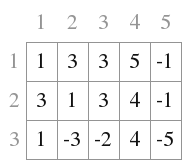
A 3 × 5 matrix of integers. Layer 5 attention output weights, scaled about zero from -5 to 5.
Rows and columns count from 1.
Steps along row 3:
down up up down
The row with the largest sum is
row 1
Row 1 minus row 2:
-2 2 0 1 0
